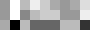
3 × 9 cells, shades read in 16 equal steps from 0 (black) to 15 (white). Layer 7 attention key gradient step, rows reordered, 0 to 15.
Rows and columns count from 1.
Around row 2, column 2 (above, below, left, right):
15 0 9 8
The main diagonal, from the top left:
9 15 11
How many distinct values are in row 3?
5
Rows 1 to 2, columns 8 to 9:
10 13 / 9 14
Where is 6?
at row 3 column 4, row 3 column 5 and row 3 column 6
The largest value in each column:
10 15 11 14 12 12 11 11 14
